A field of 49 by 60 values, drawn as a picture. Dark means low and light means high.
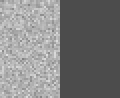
The table splits into one row of 2 panels. Panel 1,1: high, fine-grained. Panel 1,2: low, flat.
